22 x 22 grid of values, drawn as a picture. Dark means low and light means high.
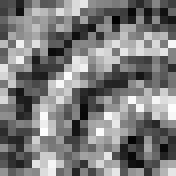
Odd rows or columns: none. Rings: centred on the bottom right. Mirror symmetry: none. Ninth with the lowest average: bottom right.
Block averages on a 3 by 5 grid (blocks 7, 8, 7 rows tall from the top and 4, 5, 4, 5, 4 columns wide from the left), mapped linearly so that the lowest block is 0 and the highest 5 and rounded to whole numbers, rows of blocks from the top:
33232 | 23234 | 05221
